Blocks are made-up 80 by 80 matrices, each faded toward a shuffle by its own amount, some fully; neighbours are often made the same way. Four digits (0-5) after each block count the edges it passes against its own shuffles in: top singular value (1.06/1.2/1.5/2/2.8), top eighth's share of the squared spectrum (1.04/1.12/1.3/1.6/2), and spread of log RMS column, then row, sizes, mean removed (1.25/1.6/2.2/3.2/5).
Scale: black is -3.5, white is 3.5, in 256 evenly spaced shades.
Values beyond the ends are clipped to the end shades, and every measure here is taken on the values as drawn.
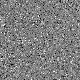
2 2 0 0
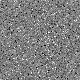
0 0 0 0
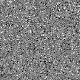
3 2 1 1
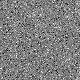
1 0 0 0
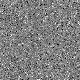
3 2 0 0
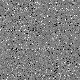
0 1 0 1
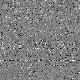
2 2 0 2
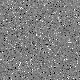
0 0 0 0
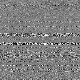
3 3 0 4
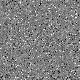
0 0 0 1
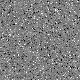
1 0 0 0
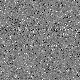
1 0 0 1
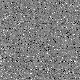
1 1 0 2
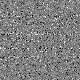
1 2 0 2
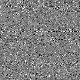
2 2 0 3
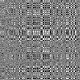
5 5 4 4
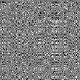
5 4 3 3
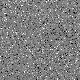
2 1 0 0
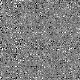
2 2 2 3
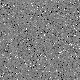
0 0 0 0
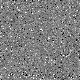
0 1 0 1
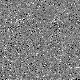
1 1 1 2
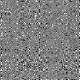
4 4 3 3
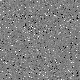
1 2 0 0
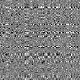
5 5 2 3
